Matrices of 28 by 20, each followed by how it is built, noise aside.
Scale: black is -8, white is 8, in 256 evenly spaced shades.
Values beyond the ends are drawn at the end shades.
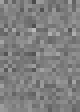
low rank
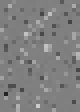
sparse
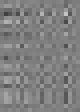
low rank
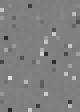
sparse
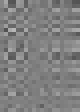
low rank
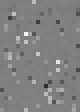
sparse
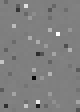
sparse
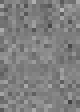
low rank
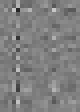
low rank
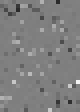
sparse
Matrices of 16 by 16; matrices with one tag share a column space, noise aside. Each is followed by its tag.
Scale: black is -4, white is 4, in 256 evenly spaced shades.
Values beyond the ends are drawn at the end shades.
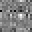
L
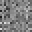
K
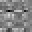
L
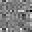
L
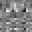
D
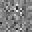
K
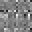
L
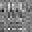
D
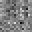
K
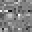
L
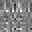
D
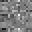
L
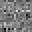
L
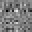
D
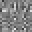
D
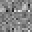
D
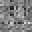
K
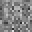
K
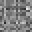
K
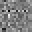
L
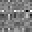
L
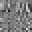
D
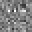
D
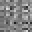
K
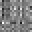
K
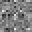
L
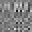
D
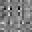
K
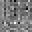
K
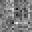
K
